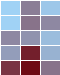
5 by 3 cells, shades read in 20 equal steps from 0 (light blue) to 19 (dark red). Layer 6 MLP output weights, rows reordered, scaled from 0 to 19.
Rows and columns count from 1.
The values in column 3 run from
1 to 9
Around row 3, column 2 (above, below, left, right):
9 17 7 2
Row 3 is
7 6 2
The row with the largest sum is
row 5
